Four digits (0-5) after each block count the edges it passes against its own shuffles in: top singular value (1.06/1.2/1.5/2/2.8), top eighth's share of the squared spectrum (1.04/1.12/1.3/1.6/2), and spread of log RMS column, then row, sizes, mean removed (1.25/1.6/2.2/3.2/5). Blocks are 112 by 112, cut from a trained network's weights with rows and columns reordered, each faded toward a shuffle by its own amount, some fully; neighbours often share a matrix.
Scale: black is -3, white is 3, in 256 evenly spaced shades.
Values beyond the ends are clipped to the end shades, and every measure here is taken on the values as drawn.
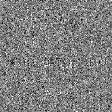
2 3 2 2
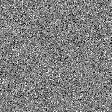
2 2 0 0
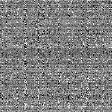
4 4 4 2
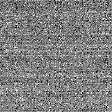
3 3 3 1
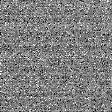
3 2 2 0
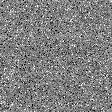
0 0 0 0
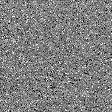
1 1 1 0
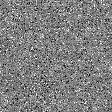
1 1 1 0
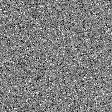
0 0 0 0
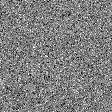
1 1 0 0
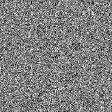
3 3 2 1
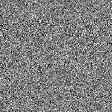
3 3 1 2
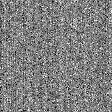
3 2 0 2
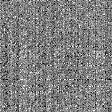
3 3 0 3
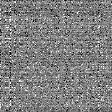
3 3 3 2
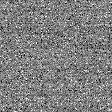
2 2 2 0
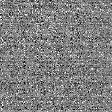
3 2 2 1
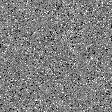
0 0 0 0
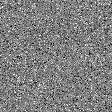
0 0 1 0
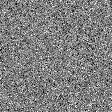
0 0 0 0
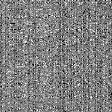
4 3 1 3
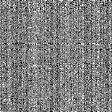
4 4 1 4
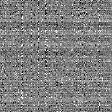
4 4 4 2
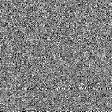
4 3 0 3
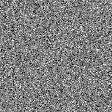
3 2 1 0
